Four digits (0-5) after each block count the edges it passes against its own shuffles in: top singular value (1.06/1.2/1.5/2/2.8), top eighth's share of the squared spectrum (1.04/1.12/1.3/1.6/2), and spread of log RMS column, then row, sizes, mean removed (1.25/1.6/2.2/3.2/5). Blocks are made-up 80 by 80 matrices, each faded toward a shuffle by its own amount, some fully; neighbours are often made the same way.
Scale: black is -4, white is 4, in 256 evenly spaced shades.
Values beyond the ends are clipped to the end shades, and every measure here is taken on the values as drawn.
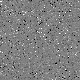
1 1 0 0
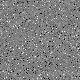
1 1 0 0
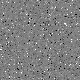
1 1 0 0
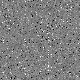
2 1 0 0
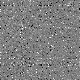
3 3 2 1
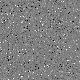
1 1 0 0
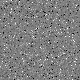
0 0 0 0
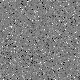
0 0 0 0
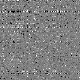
4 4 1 2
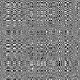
5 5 4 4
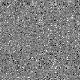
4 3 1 1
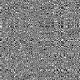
4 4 2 3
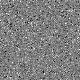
3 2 0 0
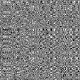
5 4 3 3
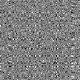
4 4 2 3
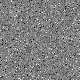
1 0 0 0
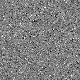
1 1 0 0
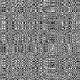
5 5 3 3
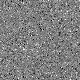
1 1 0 0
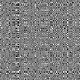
5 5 3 3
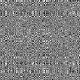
5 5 3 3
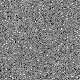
3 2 0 0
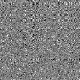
4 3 2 2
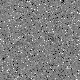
2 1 0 0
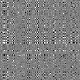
5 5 4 3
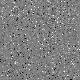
3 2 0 0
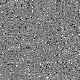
3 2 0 1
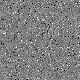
3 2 0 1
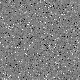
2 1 0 0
